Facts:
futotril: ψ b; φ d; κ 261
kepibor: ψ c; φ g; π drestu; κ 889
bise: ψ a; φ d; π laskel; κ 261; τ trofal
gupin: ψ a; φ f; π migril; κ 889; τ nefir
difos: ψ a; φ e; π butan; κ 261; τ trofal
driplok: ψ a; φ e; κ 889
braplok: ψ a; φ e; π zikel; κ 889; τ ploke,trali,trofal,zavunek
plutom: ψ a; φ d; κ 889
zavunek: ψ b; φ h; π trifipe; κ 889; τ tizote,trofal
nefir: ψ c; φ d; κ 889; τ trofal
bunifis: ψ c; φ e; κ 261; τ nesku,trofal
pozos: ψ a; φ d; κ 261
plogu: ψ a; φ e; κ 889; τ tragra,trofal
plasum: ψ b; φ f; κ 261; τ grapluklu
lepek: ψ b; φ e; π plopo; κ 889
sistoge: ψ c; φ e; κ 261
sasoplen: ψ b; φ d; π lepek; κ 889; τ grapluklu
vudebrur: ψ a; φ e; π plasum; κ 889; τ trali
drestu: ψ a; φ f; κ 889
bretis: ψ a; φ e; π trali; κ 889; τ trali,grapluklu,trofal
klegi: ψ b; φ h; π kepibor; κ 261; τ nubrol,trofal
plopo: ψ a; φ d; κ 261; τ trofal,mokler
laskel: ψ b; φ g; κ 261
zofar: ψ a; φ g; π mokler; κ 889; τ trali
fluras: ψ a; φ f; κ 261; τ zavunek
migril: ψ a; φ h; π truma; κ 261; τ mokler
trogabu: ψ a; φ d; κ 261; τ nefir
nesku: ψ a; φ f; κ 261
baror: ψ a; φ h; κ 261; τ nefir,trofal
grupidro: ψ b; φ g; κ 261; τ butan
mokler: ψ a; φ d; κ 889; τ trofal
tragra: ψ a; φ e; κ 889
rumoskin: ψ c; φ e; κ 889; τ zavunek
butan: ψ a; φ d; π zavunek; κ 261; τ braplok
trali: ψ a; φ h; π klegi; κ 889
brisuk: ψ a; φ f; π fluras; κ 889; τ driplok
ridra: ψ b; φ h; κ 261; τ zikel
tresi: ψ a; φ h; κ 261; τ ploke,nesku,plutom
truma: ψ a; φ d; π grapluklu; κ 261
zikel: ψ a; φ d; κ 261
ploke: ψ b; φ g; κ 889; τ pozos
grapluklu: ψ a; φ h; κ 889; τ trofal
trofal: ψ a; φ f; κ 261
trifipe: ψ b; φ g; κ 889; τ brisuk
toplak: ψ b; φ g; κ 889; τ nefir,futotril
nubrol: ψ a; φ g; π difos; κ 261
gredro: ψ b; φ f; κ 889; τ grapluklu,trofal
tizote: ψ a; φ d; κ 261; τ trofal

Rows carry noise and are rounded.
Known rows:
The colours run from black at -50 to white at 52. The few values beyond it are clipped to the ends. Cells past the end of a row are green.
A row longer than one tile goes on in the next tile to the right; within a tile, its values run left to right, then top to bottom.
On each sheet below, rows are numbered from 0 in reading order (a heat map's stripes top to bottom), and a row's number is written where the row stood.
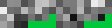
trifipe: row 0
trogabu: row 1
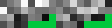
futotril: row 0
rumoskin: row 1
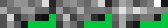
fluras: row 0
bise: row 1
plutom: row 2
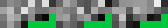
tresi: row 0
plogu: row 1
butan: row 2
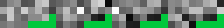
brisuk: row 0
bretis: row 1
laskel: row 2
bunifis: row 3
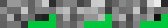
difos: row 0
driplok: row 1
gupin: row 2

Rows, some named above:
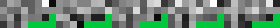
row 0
mokler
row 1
bunifis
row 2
gupin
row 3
trofal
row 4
nesku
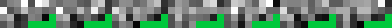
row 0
futotril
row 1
lepek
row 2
truma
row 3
grapluklu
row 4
trali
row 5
klegi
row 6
butan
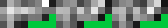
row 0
plutom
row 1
drestu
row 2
drestu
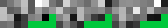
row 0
toplak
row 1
nubrol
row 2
braplok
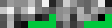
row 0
pozos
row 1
tragra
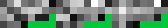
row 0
rumoskin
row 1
nefir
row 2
plutom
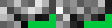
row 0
sistoge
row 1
ridra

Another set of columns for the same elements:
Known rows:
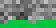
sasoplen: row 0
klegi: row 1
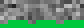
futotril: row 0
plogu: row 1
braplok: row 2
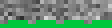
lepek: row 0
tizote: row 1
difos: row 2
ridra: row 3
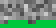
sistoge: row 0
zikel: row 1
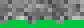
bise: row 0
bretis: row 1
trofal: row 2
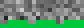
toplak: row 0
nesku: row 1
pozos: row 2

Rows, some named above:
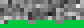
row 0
bunifis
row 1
grapluklu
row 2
butan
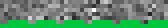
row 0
plutom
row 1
grupidro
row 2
trifipe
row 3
ploke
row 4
plogu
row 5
kepibor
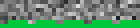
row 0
gupin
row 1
mokler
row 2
butan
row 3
zikel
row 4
zavunek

